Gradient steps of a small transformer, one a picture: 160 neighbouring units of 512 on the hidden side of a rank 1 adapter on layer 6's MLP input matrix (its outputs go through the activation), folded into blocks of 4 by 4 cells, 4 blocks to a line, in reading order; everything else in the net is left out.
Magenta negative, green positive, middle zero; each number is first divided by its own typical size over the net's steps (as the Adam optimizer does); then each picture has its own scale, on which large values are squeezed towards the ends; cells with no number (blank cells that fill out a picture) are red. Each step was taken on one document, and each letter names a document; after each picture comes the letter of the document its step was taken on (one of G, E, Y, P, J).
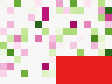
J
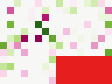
J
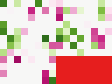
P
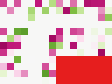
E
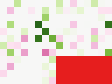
J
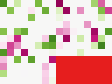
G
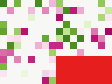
P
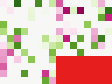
G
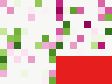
G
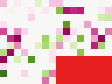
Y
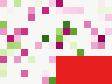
Y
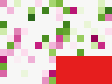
P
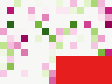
J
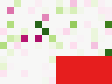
J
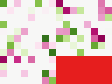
Y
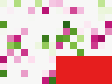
Y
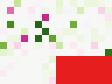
J
